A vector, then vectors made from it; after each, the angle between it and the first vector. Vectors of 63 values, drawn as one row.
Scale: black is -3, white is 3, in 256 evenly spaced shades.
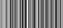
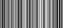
partly opposed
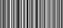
nearly opposite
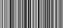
partly aligned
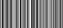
orthogonal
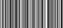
orthogonal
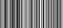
orthogonal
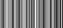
orthogonal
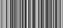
nearly parallel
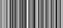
nearly parallel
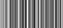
nearly parallel
